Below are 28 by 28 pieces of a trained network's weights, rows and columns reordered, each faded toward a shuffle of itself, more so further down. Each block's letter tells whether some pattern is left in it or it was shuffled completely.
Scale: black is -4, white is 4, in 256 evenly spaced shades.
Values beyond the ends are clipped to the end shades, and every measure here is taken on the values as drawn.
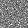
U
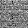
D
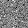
U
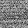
D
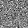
U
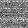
D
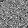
U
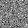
U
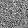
U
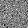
D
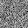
U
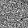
U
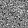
U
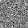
D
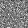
U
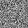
D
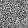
U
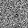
U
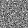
U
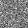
U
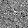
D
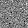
U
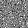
U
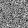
U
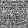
D
